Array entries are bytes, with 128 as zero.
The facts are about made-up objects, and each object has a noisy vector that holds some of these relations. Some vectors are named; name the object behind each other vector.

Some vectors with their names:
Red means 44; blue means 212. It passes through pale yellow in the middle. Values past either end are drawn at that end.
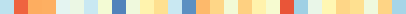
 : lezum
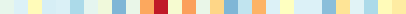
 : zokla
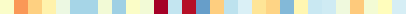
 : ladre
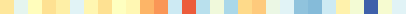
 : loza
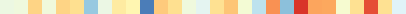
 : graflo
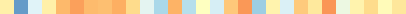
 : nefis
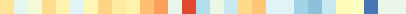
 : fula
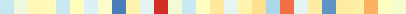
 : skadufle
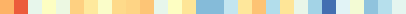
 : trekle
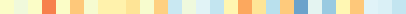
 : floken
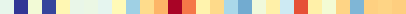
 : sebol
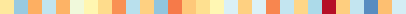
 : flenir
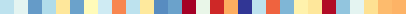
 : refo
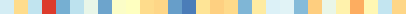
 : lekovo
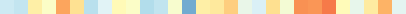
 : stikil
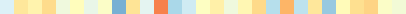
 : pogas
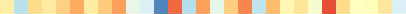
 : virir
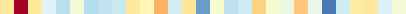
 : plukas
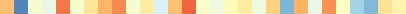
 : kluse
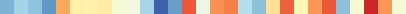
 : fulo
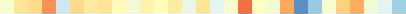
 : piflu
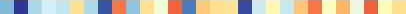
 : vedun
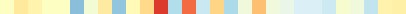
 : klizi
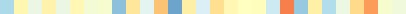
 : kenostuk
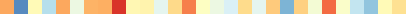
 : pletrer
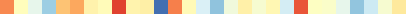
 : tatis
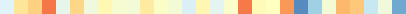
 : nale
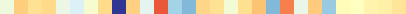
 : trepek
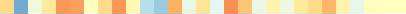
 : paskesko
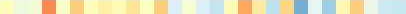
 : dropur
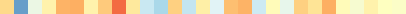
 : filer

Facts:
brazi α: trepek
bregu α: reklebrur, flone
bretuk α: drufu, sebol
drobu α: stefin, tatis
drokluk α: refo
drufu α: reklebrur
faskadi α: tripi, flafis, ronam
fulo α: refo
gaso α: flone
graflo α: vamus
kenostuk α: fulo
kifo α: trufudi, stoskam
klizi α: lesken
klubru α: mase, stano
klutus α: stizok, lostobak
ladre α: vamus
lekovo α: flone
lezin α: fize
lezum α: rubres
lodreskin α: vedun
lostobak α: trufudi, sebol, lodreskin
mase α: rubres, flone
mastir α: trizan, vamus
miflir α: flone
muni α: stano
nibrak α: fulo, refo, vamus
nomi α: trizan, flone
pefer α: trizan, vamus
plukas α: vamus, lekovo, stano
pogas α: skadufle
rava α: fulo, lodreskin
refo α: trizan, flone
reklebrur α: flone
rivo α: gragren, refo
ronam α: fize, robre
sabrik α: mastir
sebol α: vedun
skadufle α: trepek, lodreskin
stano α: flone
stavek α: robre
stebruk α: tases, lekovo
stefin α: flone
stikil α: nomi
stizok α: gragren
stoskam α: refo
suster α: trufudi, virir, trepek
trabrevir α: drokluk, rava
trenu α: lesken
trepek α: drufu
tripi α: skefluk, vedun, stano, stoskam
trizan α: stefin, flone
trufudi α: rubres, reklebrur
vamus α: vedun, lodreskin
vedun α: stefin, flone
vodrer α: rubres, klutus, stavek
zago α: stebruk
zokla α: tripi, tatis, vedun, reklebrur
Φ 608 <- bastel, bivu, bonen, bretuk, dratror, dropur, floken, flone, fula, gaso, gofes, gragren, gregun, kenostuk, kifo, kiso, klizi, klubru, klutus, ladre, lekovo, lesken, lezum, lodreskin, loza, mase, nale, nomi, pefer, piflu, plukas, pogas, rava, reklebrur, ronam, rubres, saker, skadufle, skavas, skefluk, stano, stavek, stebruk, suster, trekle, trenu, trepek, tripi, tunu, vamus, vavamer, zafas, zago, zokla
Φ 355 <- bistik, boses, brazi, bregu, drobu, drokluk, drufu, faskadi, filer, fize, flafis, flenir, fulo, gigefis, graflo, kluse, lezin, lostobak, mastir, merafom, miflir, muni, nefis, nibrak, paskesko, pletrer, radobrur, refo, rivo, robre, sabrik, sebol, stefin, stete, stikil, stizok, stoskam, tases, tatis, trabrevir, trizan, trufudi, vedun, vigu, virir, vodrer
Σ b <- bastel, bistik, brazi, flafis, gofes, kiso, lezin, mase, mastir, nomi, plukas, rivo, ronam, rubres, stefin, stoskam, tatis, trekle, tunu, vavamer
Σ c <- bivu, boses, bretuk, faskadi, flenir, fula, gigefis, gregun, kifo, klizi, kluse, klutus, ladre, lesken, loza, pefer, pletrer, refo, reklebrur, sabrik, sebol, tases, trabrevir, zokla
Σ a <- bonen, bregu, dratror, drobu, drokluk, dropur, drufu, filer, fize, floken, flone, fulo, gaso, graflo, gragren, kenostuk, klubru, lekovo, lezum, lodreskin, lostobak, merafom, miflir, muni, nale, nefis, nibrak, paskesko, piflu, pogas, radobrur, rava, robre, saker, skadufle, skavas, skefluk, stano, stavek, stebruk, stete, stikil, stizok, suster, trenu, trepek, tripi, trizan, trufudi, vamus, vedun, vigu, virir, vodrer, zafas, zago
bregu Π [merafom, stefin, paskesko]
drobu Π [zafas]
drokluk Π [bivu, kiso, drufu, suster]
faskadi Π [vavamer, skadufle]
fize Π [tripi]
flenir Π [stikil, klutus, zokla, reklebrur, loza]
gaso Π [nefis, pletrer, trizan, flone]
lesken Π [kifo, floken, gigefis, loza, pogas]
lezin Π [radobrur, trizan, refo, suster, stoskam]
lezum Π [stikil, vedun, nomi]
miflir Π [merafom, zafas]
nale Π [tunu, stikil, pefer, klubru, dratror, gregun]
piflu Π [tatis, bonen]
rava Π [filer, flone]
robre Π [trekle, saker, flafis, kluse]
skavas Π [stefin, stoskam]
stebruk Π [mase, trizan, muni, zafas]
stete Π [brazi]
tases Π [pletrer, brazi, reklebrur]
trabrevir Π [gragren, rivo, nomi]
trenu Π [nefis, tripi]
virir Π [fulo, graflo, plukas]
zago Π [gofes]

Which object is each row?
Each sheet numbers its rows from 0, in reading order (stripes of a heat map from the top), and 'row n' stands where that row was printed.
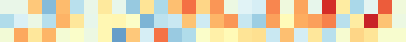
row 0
trabrevir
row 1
nibrak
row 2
stavek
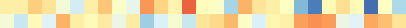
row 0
lesken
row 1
stizok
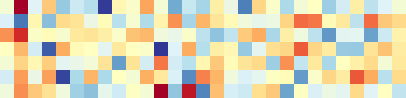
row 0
nomi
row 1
lostobak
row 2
rubres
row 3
rivo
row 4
suster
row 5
gaso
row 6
pefer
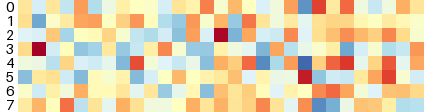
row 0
sabrik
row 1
merafom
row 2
drobu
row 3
mase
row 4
trizan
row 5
rava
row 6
vodrer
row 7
skavas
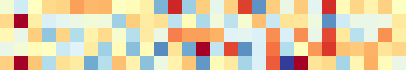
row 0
fize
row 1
ronam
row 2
faskadi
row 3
miflir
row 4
mastir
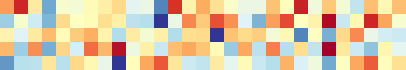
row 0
lezin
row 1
drokluk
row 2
zafas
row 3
tases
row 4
tripi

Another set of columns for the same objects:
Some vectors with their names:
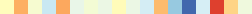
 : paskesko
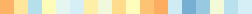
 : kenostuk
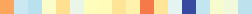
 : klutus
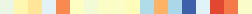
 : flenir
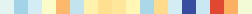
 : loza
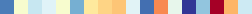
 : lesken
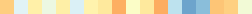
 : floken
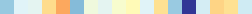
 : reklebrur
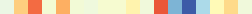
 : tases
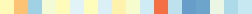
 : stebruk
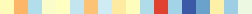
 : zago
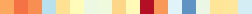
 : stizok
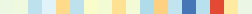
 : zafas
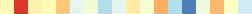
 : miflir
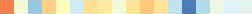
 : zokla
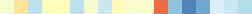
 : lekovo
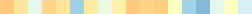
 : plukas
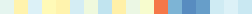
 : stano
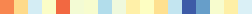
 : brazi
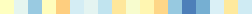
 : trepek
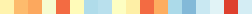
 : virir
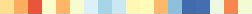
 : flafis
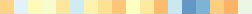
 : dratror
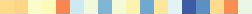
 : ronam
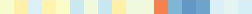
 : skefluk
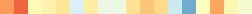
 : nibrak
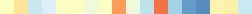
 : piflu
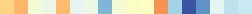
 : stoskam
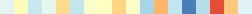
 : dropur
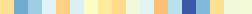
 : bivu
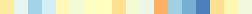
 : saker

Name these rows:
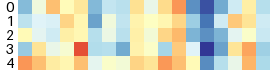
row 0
flone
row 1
vamus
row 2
lodreskin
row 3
rubres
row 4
lezum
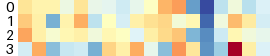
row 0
refo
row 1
suster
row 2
sabrik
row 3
trenu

